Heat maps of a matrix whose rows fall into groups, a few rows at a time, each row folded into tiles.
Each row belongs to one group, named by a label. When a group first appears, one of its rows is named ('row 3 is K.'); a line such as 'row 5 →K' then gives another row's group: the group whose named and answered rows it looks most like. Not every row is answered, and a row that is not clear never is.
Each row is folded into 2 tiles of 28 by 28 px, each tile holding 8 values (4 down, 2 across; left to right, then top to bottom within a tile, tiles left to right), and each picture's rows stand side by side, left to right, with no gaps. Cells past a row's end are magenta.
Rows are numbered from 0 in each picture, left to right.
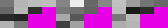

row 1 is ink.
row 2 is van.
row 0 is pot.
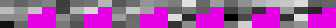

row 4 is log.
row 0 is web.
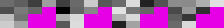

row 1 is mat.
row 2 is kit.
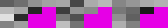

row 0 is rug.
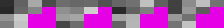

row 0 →mat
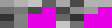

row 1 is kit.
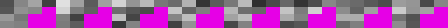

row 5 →web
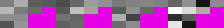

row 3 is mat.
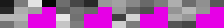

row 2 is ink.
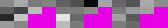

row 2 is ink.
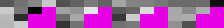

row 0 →rug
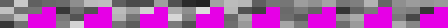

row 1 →log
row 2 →web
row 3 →web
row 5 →pot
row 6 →mat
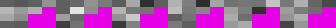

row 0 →web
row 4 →rug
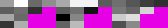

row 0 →ink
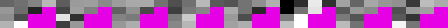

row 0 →rug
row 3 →mat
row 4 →rug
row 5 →mat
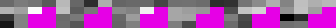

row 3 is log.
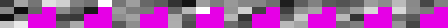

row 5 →mat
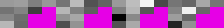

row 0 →pot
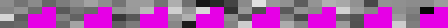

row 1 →log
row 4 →log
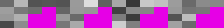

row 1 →log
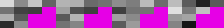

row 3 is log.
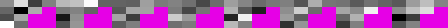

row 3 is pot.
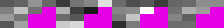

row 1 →rug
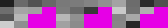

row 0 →mat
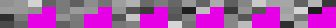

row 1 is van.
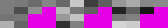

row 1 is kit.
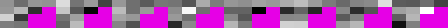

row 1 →van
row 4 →pot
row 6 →rug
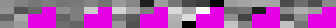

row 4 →pot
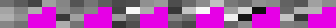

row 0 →web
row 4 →rug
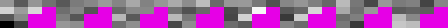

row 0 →web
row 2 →ink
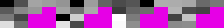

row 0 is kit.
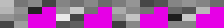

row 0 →van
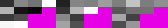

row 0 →rug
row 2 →ink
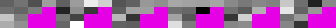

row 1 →log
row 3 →pot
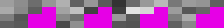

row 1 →van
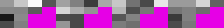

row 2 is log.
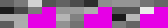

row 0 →mat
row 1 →web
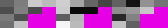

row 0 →log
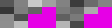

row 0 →log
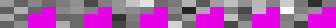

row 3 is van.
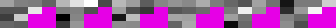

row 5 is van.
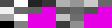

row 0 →kit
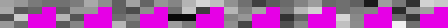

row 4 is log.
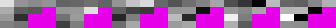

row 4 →web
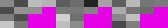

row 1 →web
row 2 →kit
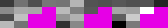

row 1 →kit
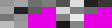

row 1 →kit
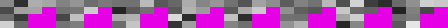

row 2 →mat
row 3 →ink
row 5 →rug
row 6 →kit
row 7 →log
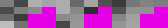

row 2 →mat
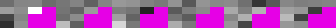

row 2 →pot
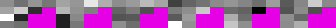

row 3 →mat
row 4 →pot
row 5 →log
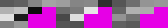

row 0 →rug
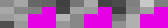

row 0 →kit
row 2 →mat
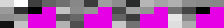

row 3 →pot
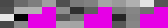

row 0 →ink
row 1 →rug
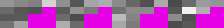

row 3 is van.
